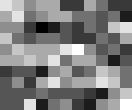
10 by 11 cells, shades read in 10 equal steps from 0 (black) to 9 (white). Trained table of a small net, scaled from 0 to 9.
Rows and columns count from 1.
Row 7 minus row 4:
-5 -1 0 -3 1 3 1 2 3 3 -2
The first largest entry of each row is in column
1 2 11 1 7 5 9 5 11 11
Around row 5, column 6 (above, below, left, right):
3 4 6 9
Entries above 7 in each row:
1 1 1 0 2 1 0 2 0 2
